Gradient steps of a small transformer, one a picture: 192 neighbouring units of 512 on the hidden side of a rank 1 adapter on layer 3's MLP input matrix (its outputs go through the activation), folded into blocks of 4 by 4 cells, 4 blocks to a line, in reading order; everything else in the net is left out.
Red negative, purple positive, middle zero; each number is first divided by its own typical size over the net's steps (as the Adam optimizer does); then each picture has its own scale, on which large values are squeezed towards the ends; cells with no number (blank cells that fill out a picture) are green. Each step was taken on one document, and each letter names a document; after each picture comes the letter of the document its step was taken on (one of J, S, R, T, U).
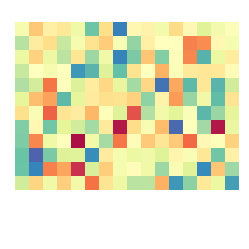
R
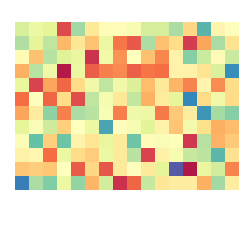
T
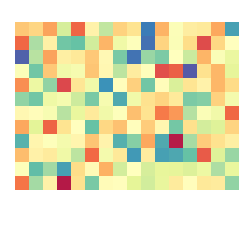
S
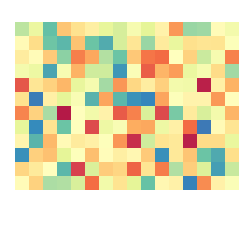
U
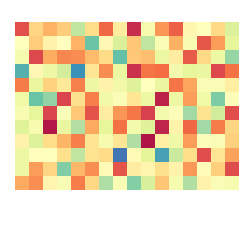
R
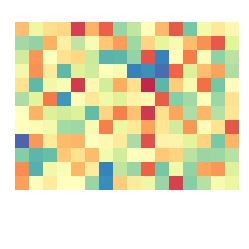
R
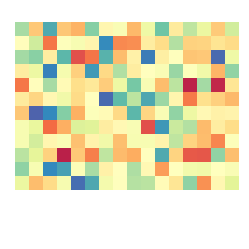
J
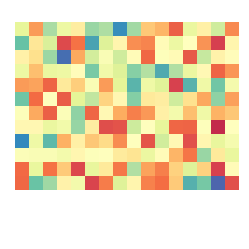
R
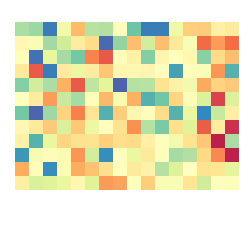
J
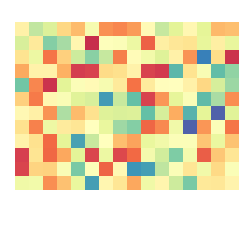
U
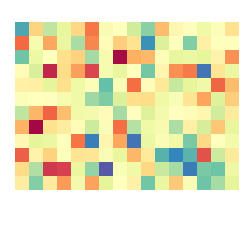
S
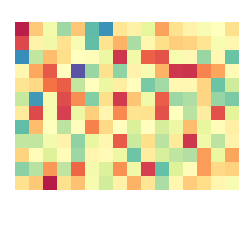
S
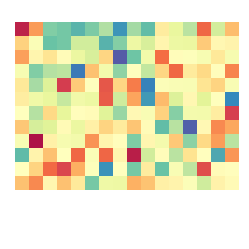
S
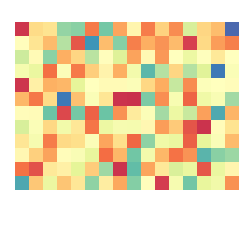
R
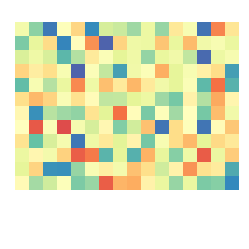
U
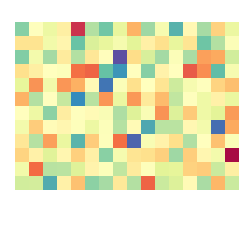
S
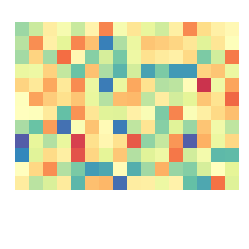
U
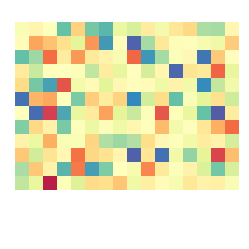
U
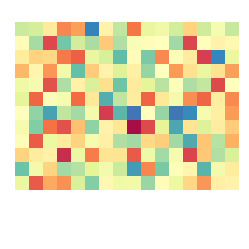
J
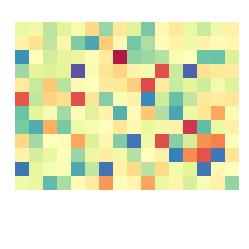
S
